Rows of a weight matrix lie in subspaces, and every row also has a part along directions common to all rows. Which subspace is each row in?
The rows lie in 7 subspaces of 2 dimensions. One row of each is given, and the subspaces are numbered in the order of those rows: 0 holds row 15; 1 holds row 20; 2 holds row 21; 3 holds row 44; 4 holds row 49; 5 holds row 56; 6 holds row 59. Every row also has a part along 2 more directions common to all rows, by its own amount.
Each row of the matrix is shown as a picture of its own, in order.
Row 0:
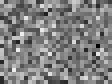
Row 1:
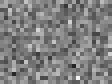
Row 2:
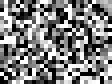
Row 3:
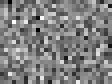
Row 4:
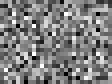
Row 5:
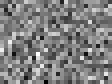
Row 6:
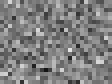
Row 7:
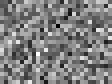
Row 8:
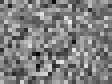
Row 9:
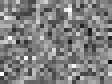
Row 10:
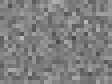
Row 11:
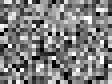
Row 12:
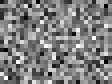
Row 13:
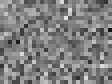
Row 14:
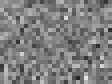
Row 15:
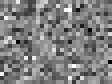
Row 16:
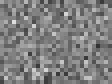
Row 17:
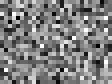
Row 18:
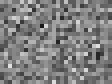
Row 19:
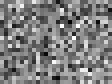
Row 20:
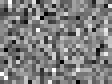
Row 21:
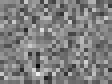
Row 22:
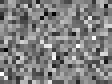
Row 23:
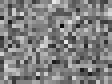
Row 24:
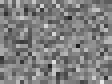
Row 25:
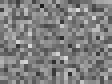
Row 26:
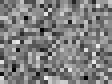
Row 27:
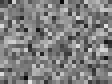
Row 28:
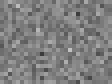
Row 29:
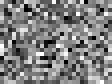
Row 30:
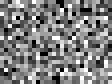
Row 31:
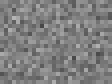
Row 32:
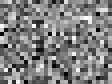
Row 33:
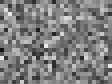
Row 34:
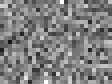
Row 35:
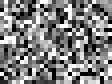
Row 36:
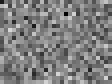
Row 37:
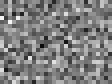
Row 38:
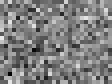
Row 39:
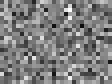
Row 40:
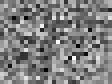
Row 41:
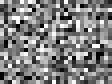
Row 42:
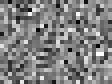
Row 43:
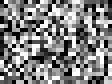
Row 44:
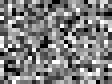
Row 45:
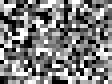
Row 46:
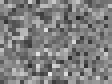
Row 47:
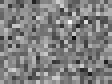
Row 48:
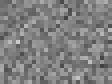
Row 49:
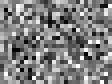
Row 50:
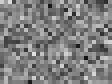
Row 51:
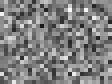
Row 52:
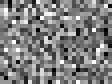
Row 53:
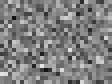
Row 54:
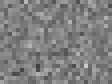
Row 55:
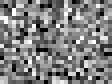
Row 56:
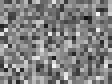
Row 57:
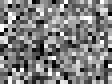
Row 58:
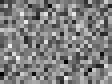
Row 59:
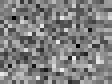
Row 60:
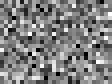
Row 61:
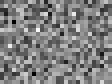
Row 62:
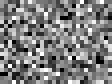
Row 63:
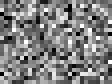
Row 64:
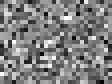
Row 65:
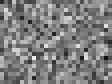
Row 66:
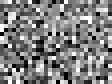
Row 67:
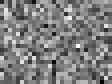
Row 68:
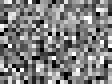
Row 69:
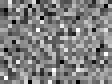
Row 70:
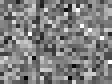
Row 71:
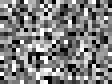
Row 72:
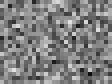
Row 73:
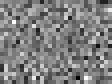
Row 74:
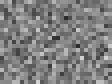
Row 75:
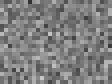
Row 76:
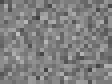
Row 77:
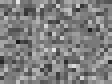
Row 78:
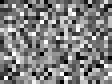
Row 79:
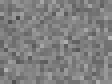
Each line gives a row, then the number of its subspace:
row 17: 3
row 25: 0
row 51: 0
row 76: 1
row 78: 1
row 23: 3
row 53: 6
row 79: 3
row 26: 2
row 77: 0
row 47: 3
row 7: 4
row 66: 5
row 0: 2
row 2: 0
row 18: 6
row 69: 1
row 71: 2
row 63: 0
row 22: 1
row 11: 5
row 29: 6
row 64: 6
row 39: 0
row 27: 4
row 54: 2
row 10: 3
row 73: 4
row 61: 1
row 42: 6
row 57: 5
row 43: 5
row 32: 5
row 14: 4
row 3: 1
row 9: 0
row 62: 6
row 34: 4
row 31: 6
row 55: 2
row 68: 5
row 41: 6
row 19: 3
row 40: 6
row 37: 3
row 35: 0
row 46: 2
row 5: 4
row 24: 0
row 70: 0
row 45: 2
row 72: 3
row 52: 1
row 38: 5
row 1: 2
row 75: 5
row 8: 2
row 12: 1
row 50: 4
